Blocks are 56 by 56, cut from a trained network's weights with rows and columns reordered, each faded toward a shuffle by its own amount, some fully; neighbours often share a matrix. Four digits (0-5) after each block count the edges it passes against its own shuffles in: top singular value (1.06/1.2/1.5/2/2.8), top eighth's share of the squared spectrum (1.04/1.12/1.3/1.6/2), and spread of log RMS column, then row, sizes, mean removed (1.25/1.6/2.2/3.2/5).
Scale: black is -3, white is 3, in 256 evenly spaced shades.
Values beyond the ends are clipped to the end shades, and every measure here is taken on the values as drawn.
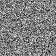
0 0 0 0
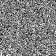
1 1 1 0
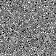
0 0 0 0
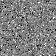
1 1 0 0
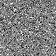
1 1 0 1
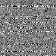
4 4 0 3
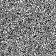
0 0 0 0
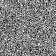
0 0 0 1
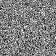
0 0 0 0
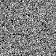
2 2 1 1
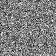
0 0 0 0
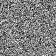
0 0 0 0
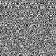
4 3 0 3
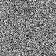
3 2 0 1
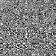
3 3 1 3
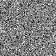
1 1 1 0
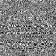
3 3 0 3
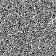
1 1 0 0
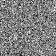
0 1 0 0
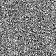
1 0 0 0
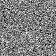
1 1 0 0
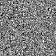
2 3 2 1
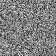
1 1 0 0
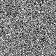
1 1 0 0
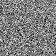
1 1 0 0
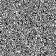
1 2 1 0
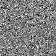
1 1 1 1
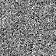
2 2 1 1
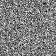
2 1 0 0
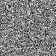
2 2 1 0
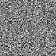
3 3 1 2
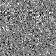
2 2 0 1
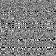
4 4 0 3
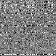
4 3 0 3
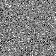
2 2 0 1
